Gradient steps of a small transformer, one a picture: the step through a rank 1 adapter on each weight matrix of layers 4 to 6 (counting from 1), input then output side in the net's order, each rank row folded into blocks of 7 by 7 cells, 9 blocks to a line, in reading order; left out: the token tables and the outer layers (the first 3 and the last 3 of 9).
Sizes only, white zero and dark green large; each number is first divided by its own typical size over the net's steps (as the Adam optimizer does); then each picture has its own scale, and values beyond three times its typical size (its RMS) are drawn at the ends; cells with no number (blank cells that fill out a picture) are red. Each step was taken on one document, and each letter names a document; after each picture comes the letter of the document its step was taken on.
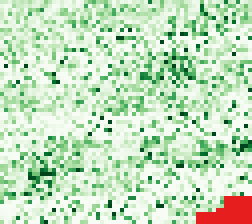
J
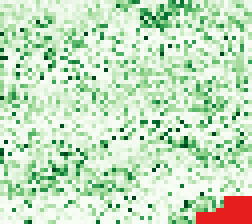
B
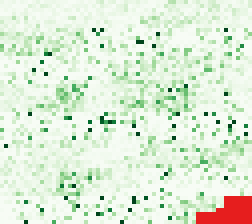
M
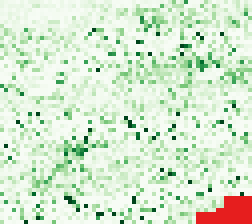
M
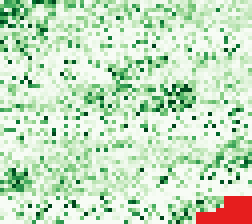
B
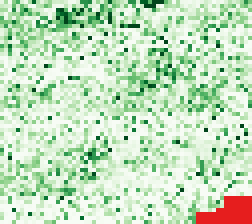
B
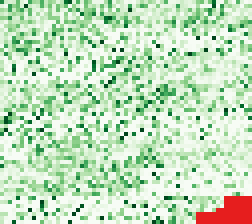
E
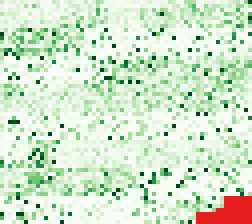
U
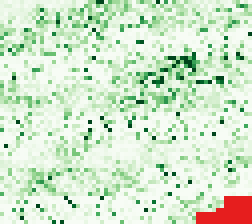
M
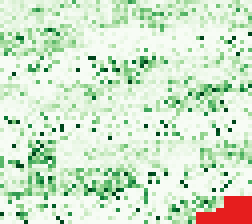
U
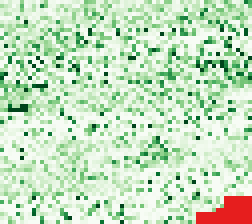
J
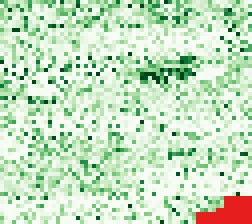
E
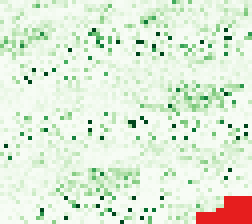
M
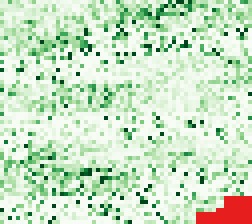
B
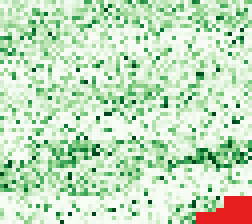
B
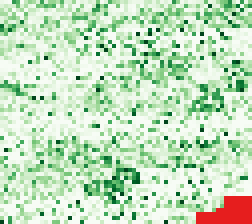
J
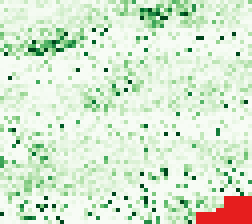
U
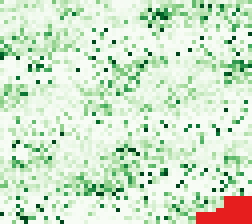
U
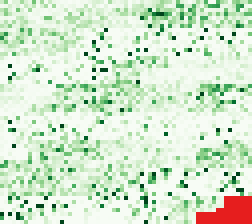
U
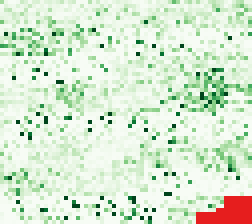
M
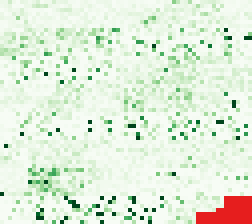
M
